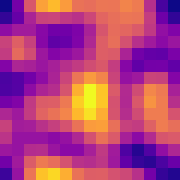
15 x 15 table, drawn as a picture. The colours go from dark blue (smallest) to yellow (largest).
There is no overall slope. The ninth with the highest average is the centre. The field is mottled with small blotches.
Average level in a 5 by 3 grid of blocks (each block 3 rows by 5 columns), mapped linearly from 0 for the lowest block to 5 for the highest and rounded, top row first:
232
221
153
243
330
